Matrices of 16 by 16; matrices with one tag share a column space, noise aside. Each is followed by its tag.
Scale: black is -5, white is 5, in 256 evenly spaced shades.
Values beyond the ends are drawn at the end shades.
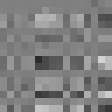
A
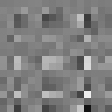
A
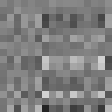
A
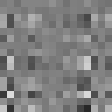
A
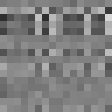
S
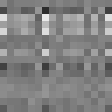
S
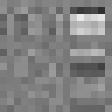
S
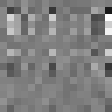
S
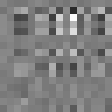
S
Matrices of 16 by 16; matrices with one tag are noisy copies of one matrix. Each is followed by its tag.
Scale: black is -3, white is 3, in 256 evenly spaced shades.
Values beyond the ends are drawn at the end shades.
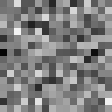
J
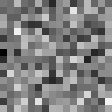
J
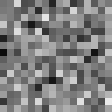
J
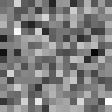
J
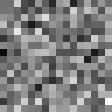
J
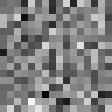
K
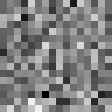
K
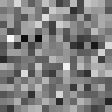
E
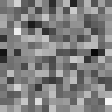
J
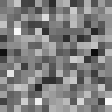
J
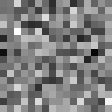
J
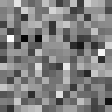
E
